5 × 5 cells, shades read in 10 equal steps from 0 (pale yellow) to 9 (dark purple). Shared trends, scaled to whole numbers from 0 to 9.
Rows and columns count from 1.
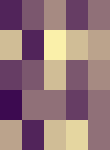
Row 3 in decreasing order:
7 6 6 4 2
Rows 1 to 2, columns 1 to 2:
8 6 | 2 8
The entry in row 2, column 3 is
0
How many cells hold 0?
1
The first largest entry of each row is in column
1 2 1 1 2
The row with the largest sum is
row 4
